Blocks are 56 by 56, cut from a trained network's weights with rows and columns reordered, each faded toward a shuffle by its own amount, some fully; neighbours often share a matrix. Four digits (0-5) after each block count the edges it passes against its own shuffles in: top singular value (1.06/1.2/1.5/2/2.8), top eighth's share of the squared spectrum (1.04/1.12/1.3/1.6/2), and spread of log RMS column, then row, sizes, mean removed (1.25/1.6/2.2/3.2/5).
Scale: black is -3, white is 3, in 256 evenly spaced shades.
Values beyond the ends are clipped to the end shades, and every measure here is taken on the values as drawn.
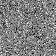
0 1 0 0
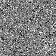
0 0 0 0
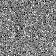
0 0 0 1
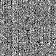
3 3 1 1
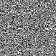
2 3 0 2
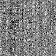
3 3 1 2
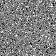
0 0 0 0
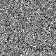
1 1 0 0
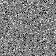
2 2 0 0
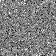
0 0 0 0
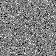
0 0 0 0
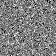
0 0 0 0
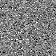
2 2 0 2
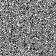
0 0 0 0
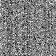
2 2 0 1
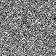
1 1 0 0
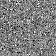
0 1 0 1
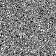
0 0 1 0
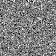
1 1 0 1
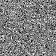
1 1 0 0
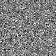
2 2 1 0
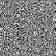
3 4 2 2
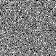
0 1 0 0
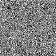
2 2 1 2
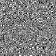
3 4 2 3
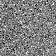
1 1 0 1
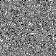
2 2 0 2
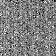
2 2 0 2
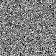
1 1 0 1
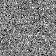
1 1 0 1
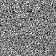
2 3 0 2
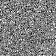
2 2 0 1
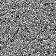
1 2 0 1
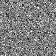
1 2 0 1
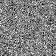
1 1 0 0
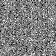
1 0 0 0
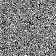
1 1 0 0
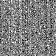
3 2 0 1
